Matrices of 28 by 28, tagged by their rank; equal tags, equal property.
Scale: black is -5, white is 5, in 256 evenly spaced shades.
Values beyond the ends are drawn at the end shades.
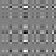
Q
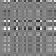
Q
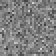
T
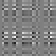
Q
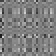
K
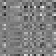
K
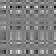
Q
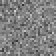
T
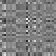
K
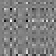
K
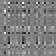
K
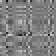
K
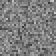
T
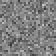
T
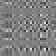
K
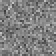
T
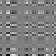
Q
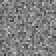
T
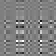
Q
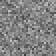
T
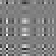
Q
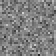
T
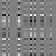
Q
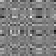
K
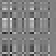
Q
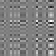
Q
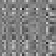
K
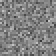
T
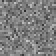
T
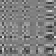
K
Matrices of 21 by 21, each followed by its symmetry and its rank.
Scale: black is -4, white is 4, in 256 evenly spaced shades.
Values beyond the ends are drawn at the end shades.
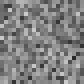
neither, full rank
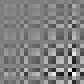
symmetric, rank one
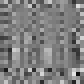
neither, rank three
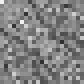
symmetric, full rank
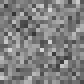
symmetric, full rank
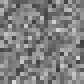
neither, full rank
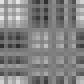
symmetric, rank one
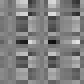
neither, rank one
